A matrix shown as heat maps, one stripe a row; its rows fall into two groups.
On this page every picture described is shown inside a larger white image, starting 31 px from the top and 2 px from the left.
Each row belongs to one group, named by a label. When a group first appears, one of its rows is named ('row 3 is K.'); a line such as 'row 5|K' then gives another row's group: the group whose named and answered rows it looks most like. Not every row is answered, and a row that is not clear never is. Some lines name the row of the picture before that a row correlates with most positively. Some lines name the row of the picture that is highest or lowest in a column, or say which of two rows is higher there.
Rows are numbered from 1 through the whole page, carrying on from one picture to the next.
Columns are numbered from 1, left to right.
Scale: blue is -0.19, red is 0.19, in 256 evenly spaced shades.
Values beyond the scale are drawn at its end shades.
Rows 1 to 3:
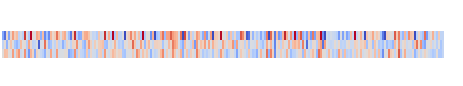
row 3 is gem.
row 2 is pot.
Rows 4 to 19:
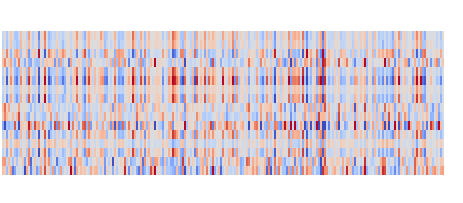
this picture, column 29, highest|14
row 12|gem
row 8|pot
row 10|pot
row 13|gem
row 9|pot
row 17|pot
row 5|pot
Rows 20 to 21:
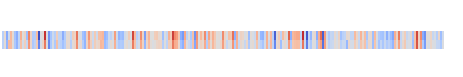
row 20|pot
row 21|pot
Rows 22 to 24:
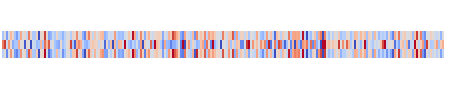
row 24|pot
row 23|gem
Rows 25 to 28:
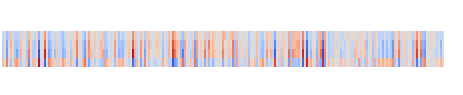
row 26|pot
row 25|pot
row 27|pot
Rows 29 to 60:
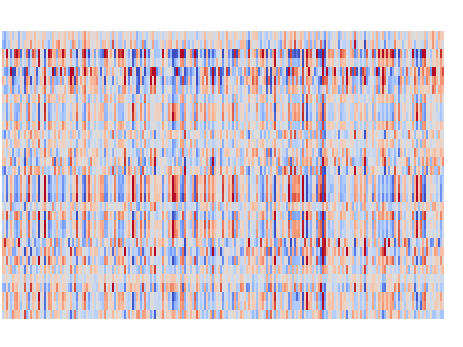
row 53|gem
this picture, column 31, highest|31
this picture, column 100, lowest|31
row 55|gem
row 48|gem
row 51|pot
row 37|pot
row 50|pot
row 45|pot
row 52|gem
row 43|gem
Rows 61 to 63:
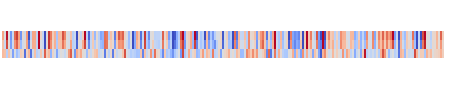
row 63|gem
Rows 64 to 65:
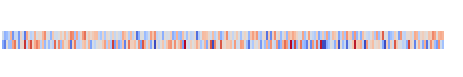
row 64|gem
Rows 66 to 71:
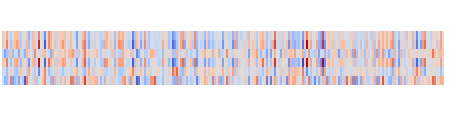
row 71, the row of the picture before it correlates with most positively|64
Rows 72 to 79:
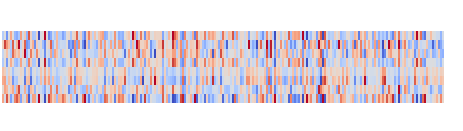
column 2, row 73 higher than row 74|Yes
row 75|pot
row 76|gem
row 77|gem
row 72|pot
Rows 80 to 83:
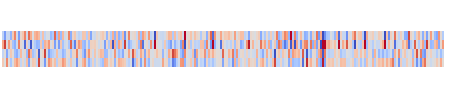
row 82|pot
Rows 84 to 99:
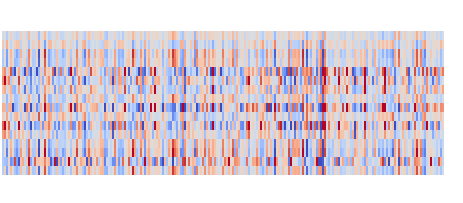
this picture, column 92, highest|98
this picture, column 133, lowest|92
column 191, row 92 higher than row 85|Yes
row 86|pot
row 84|pot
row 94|gem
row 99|pot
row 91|pot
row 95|gem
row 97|pot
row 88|gem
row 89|gem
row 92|gem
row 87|pot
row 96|pot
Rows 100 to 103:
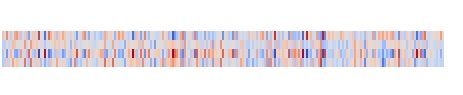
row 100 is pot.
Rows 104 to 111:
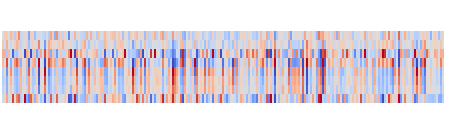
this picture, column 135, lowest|106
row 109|pot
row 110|pot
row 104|gem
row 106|gem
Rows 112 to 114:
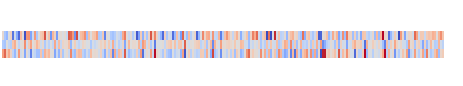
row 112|gem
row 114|gem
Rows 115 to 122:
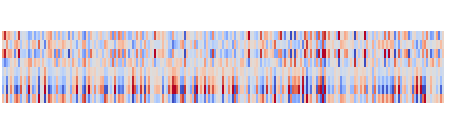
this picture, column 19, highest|122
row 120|pot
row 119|pot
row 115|gem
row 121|pot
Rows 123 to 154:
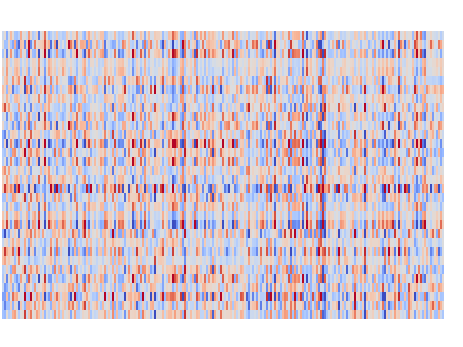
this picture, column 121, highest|152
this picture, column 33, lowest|140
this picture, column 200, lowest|140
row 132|pot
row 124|gem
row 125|pot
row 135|pot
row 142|pot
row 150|pot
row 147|gem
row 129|gem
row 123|pot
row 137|pot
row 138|gem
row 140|gem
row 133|gem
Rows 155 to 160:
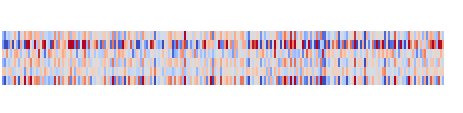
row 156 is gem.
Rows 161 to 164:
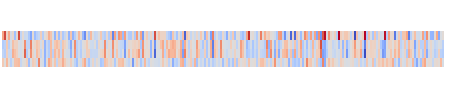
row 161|gem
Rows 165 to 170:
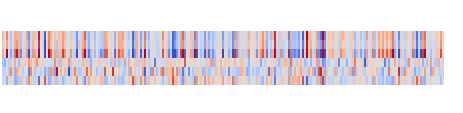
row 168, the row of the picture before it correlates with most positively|163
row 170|pot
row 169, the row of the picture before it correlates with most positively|162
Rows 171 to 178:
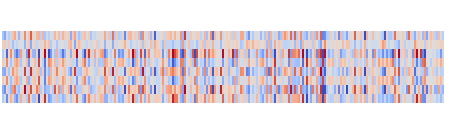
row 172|gem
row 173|pot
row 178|pot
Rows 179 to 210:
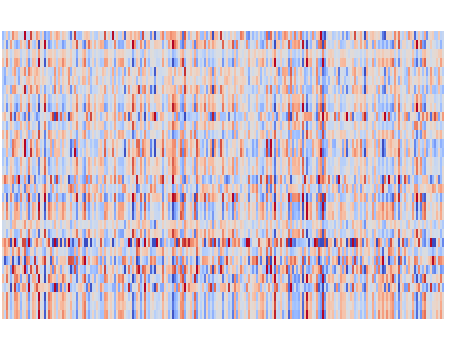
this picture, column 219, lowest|195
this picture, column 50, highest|202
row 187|pot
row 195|gem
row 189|pot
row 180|pot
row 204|gem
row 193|pot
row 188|gem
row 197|pot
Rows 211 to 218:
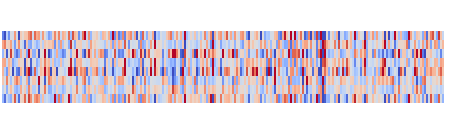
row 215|gem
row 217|pot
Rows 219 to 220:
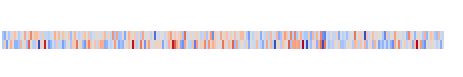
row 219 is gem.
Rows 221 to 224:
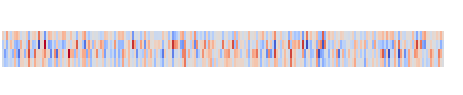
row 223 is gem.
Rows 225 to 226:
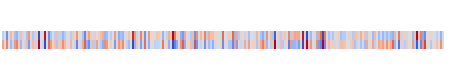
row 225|pot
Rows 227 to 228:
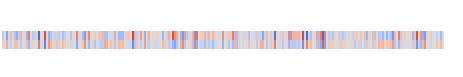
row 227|pot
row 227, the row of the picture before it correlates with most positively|225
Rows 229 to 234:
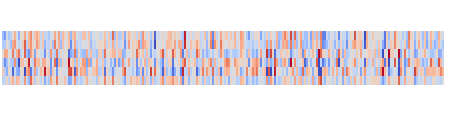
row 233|gem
